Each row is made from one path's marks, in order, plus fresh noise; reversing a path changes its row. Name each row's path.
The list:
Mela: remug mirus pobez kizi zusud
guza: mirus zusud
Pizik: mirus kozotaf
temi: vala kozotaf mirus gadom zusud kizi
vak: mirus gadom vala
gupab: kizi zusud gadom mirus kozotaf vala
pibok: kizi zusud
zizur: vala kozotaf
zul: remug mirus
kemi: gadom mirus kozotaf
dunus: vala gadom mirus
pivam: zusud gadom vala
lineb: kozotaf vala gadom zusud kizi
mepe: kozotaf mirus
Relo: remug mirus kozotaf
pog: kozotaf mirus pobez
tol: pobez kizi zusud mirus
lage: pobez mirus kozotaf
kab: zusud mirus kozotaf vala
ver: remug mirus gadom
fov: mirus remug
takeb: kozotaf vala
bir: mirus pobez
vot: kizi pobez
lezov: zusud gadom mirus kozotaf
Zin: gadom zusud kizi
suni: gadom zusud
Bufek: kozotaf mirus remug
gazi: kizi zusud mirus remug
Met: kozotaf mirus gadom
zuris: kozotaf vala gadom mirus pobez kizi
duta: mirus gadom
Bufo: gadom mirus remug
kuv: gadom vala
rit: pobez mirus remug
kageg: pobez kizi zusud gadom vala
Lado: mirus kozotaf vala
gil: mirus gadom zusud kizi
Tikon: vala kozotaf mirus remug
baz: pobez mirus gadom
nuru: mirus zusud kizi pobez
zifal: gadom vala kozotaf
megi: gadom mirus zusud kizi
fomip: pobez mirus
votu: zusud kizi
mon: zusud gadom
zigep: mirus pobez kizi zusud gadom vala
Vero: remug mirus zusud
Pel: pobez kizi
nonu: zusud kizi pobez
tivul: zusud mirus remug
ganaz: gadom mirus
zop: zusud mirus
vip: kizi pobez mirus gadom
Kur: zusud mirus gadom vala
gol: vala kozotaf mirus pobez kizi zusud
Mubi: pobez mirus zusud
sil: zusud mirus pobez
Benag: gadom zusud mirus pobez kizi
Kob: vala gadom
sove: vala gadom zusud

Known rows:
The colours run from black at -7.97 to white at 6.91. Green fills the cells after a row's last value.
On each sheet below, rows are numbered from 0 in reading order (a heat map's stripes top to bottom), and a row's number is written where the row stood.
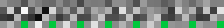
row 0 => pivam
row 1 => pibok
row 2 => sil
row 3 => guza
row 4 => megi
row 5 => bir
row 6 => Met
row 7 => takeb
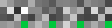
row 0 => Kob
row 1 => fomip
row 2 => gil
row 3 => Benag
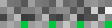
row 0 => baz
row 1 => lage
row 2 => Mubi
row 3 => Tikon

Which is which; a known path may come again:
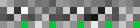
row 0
Kob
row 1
zigep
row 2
gol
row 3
votu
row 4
Lado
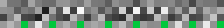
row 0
fomip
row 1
vip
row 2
temi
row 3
lage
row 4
pivam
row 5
takeb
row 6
sil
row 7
guza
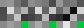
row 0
ganaz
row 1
Benag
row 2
nonu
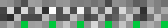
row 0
Zin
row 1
zizur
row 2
Tikon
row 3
Kur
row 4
vak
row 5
Bufek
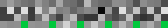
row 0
zuris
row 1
Met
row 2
rit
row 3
Pel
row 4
megi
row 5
mon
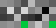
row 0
suni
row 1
kageg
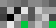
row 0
gupab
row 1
duta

